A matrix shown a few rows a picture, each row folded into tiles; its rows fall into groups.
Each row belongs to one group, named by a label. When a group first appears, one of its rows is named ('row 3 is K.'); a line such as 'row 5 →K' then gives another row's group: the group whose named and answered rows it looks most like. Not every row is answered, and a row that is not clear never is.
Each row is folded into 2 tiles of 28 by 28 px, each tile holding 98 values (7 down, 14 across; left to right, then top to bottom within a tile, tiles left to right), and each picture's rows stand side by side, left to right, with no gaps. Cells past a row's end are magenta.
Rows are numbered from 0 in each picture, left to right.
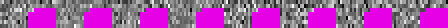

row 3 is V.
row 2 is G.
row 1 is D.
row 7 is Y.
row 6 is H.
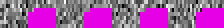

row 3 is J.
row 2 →Y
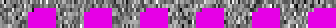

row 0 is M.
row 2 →H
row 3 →J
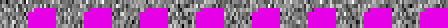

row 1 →M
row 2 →M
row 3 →J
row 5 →H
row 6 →J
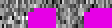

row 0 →D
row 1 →M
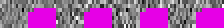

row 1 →Y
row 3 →V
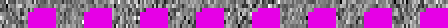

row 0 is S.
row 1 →G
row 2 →D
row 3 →M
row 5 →H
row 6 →M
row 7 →H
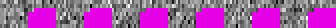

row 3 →M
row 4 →D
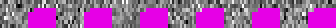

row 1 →V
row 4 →Y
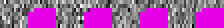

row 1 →D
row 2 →Y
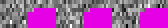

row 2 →J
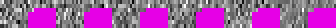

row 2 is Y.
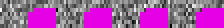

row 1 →J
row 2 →J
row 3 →D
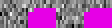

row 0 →M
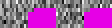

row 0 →D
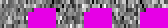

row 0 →D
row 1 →S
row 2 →H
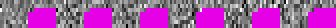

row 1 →J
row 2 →J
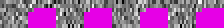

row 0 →Y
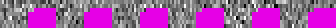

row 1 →M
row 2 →J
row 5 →V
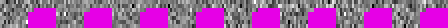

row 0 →G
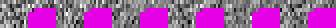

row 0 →J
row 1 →M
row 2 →M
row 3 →J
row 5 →J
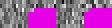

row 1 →G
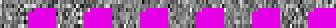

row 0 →D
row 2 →V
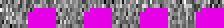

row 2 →G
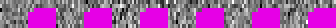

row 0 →S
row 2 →G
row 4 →Y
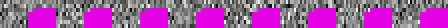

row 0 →M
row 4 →Y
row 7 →G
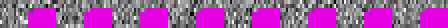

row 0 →Y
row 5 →Y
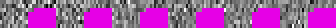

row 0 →Y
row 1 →D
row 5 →V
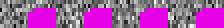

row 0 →J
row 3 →S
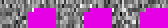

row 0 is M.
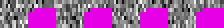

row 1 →J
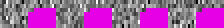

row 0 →M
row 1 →M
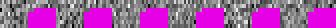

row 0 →J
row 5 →Y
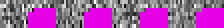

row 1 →G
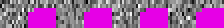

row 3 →Y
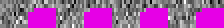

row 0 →Y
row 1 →G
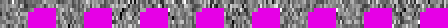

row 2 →G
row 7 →G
